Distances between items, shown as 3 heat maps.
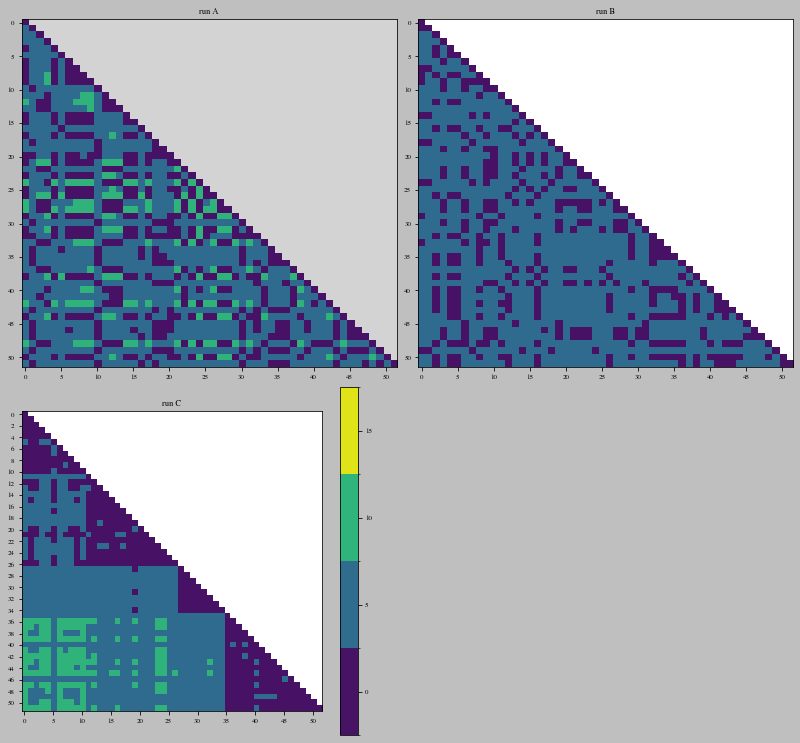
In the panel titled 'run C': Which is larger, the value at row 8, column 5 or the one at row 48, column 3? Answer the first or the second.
the second
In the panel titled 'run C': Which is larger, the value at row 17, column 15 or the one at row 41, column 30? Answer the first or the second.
the second
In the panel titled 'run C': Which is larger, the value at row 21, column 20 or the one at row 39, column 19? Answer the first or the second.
the second
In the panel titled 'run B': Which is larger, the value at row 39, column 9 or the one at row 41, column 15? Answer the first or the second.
the second
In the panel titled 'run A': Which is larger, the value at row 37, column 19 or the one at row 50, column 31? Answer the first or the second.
the first
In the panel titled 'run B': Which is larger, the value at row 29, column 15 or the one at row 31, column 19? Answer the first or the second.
the first
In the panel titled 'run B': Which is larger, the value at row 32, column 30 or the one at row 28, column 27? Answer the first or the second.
the first
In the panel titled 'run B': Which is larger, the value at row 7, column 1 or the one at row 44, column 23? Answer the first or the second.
the second
